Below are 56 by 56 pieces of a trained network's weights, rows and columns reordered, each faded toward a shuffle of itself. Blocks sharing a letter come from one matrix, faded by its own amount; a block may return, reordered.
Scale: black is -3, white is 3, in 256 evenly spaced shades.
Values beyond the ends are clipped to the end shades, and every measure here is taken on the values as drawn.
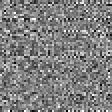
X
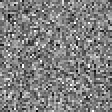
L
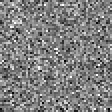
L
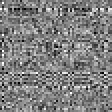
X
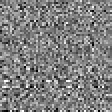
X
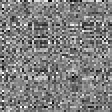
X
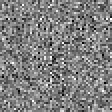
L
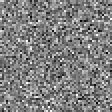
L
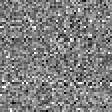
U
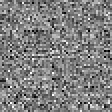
U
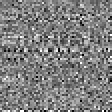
X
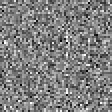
L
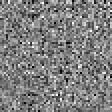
U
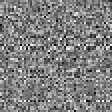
X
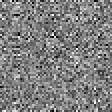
U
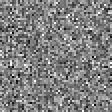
L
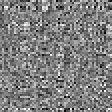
X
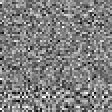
X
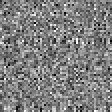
U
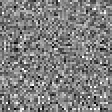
U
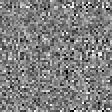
U
